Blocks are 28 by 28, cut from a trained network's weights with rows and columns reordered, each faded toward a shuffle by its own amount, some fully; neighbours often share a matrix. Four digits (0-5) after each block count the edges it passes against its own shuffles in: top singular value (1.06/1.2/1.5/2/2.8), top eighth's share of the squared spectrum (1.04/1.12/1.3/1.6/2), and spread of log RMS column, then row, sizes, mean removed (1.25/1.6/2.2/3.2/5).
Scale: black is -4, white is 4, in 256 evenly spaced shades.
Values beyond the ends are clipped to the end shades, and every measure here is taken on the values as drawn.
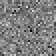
1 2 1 0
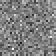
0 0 0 0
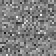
0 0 0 0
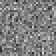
2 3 0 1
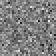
1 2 0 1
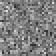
1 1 0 0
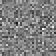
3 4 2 1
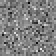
0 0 0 0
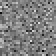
2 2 1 0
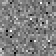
1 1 0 0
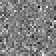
0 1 0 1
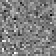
2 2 1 0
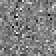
1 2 1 0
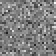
0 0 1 0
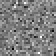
0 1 0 0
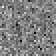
0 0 0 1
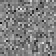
0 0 0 0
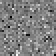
0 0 0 0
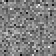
0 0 0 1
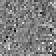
2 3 1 0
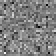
2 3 2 0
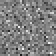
0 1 0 0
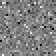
0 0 0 0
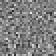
3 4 1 2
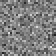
0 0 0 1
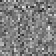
2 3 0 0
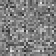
3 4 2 2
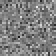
2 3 0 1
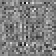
3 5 2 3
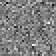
1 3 1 1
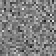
3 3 1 1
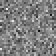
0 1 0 0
